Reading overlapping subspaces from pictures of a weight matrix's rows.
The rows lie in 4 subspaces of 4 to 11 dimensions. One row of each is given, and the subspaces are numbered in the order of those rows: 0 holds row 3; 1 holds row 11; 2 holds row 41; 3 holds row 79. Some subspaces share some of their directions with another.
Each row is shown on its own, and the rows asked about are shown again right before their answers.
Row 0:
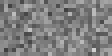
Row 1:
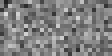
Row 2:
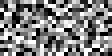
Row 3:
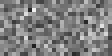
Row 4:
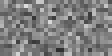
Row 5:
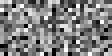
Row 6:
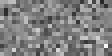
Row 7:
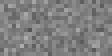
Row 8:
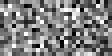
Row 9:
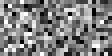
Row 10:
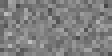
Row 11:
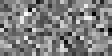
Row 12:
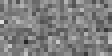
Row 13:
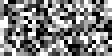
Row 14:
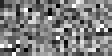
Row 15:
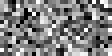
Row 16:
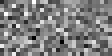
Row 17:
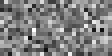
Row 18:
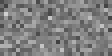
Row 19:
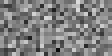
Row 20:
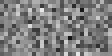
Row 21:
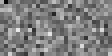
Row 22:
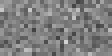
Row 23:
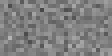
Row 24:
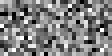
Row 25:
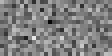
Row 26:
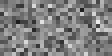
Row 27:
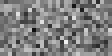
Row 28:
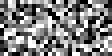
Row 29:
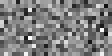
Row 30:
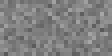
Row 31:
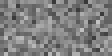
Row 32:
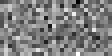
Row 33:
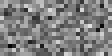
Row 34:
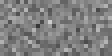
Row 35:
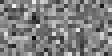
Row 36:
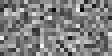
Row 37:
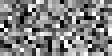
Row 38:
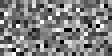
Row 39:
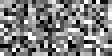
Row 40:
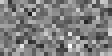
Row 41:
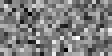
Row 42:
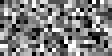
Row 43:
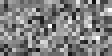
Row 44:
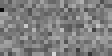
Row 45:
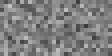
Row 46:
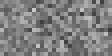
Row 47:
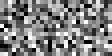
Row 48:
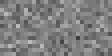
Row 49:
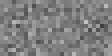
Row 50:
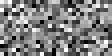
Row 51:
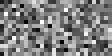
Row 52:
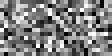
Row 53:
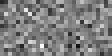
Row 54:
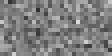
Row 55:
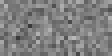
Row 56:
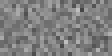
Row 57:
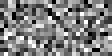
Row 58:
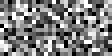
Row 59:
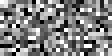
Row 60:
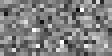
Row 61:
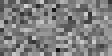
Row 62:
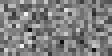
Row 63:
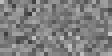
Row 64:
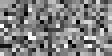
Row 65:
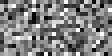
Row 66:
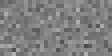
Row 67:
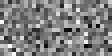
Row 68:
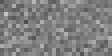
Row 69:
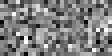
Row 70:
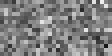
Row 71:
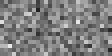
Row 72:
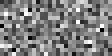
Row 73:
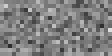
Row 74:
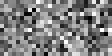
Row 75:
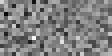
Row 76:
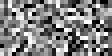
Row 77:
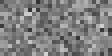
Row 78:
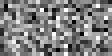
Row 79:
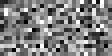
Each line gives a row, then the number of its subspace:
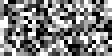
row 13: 0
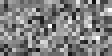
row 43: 2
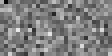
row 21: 2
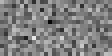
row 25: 2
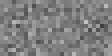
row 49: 0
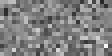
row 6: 0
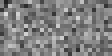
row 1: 2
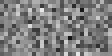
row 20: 2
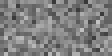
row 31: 1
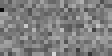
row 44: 2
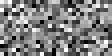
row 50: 2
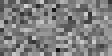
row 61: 2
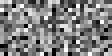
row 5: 2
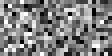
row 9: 3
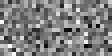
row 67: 0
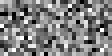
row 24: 0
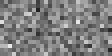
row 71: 0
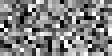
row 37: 1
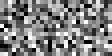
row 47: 1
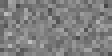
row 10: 0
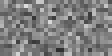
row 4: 2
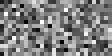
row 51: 2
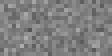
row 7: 3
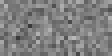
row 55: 2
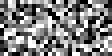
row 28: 1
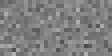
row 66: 0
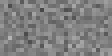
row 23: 2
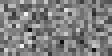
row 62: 3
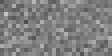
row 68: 2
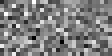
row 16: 3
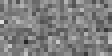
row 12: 0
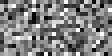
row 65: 2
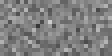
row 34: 2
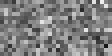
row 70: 0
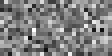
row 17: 2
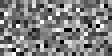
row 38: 0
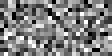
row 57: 0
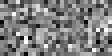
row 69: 0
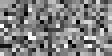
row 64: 1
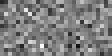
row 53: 3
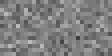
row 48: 2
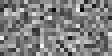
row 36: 2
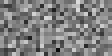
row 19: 2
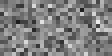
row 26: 0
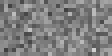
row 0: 3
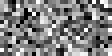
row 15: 0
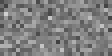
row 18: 2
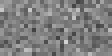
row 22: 2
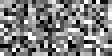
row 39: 1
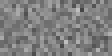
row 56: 2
